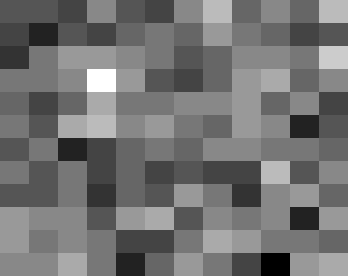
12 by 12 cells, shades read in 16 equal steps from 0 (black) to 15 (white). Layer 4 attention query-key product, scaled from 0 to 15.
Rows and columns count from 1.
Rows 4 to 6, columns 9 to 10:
9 10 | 9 6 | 9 8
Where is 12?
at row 3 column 12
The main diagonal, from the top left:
5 2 9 15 7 9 6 4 3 8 7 10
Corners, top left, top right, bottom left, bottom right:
5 11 8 10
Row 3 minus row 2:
-1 5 4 5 2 0 -1 -3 1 2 3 7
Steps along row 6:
down up up down up down down up down down up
